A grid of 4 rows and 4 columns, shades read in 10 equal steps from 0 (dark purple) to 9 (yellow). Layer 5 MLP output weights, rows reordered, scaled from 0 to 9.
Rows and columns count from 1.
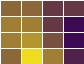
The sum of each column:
18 24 12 3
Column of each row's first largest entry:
1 1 2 2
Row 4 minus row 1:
0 5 3 -1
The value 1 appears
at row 4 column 4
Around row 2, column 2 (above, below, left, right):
4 6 5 2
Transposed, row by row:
4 5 5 4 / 4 5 6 9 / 2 2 3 5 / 2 0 0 1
